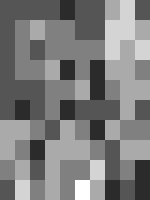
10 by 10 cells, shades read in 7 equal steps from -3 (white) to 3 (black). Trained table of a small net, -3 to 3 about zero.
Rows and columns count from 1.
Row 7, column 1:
-1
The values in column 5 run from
-1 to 2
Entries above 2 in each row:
0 0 0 0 0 0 0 0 0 0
